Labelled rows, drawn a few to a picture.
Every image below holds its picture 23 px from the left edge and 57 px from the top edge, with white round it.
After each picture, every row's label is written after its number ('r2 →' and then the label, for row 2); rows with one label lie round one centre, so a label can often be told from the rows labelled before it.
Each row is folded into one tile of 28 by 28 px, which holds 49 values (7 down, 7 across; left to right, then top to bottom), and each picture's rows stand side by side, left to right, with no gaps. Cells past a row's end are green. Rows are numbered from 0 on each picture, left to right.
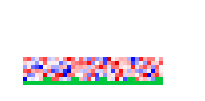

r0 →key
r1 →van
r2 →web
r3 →web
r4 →van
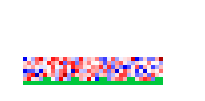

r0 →van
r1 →web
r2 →web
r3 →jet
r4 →jet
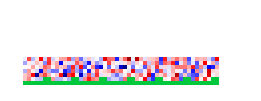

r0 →van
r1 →van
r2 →jet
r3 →key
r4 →web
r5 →web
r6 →jet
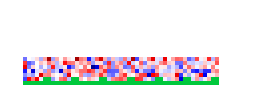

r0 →jet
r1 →jet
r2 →key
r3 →jet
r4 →van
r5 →web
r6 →van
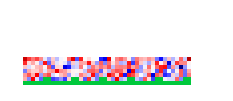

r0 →web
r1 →key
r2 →web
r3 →web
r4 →web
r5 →jet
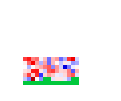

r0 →web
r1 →key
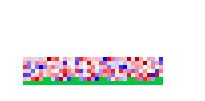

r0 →jet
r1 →web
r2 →web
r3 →key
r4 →web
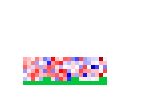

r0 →web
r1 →web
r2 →key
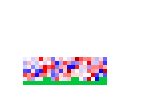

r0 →van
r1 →jet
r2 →web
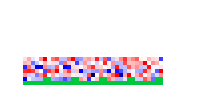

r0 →key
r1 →key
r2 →van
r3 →van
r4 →web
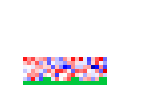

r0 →web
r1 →key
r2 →key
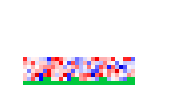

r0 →web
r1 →web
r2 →van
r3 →key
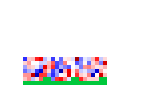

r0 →van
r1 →jet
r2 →van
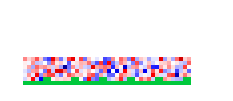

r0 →web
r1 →key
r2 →web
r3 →jet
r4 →jet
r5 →van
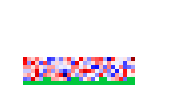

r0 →web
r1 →van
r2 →key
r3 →jet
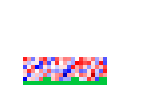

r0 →key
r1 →van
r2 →web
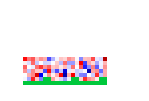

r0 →web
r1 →van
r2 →jet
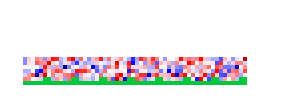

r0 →van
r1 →key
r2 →key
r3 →web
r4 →van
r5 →van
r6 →web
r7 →jet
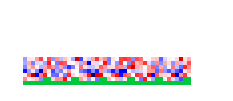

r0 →van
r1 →jet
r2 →van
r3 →van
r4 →web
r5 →van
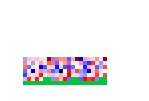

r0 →jet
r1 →jet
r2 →jet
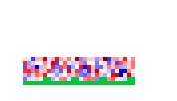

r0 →key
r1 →jet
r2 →jet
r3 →van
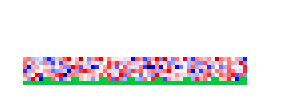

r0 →web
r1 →van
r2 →key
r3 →web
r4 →key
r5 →key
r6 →jet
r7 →web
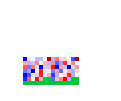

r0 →jet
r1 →jet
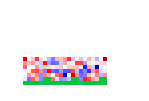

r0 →web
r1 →van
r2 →jet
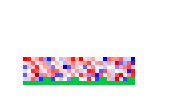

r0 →web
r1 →key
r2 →web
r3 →web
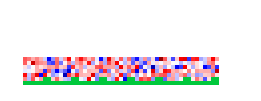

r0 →web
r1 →van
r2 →web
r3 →web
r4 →jet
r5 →key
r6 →key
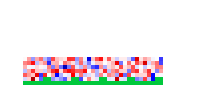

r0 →web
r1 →key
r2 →key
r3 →web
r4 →web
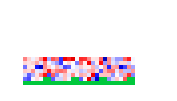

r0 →key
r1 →key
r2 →web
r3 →key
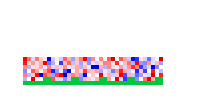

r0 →web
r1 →van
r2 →key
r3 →web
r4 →jet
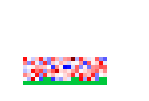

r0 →web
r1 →key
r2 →web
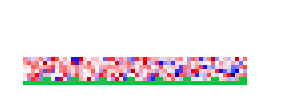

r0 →web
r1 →web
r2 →web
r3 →web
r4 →web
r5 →van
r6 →key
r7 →van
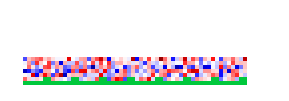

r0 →van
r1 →van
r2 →key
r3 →jet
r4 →jet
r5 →key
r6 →key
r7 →jet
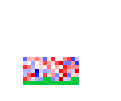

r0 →van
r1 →web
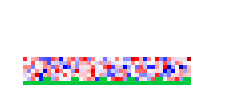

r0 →web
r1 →key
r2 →web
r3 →jet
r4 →key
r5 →jet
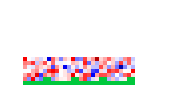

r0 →web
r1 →key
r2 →van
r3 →key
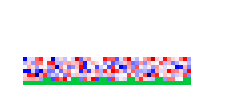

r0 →van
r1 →jet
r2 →jet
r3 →key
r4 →van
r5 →key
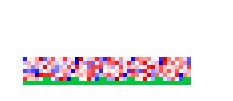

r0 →van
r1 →web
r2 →web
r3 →web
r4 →web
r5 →web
